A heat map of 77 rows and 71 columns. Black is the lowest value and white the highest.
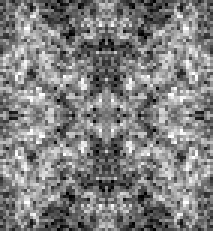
The histogram is bell-shaped. There are no regular stripes. The field is mottled with small blotches. No overall slope runs across the table. It mirrors both left to right and top to bottom. There is no seam. No single row or column stands out from its neighbours.
